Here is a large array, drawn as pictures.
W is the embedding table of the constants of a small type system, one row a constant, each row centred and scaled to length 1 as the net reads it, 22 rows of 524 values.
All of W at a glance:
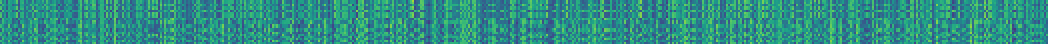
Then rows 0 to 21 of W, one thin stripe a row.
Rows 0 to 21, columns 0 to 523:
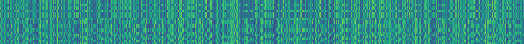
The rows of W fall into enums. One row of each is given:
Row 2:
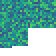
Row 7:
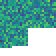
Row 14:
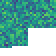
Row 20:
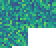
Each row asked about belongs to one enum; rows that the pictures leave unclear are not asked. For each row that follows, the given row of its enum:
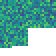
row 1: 7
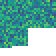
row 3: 7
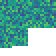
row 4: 7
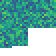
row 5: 14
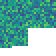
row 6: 7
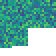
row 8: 7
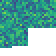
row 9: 14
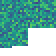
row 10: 2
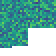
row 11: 2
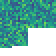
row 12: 20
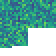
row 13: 20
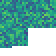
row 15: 14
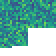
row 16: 20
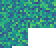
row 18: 2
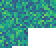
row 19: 14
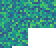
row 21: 2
